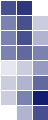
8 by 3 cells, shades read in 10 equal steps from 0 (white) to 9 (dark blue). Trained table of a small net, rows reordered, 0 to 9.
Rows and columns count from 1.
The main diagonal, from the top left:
7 7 3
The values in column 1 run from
0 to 7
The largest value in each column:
7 8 9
